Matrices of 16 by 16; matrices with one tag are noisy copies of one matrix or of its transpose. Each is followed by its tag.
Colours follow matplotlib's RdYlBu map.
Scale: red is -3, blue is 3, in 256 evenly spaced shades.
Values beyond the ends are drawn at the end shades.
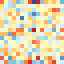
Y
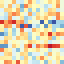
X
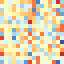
Y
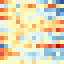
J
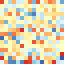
Y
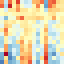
J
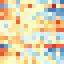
J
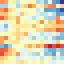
J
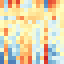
J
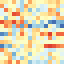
X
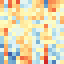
J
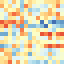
X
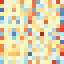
Y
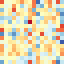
Y
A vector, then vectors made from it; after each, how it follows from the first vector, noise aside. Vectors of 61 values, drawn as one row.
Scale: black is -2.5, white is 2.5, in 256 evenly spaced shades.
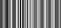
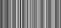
shrunk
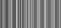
shrunk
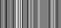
partly zeroed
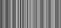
shrunk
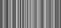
shrunk
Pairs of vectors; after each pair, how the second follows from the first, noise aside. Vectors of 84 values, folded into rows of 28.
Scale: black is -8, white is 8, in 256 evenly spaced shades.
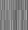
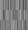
shuffled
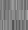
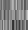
scaled up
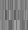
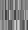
scaled up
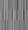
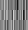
scaled up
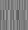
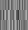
scaled up
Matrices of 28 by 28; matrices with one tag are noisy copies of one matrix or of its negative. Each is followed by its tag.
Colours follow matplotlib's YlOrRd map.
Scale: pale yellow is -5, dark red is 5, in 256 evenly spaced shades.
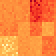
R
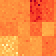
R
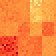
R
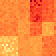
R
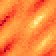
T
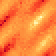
T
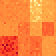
R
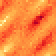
T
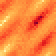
T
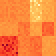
R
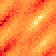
T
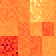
R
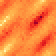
T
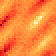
T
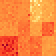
R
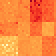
R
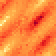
T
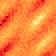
T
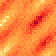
T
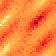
T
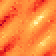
T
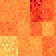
R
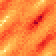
T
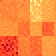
R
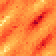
T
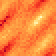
T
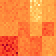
R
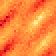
T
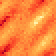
T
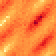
T
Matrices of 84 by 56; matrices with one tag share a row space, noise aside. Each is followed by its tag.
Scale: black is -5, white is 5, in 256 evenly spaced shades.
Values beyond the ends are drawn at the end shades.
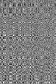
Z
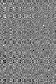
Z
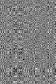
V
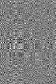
V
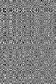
Z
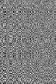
Z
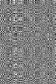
V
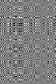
V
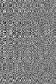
Z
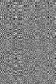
V
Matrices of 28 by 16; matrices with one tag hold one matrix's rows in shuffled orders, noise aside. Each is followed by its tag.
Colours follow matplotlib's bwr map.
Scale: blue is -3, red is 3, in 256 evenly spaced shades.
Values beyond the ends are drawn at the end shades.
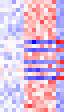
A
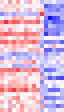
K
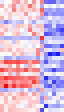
K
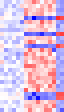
A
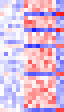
A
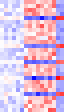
A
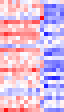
K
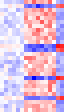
A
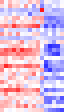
K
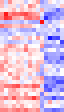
K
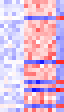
A
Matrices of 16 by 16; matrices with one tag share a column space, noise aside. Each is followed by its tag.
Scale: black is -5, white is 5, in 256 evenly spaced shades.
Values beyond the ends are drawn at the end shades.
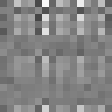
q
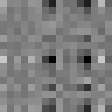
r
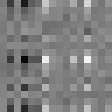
r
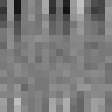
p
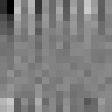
p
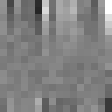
p
